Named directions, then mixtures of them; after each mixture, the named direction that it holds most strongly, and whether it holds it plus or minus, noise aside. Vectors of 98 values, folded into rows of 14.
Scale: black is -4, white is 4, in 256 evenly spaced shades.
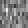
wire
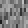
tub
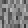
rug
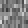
tub, minus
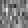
wire, plus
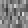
wire, minus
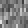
tub, minus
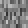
wire, minus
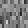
tub, plus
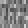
rug, minus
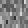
tub, minus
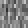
rug, minus
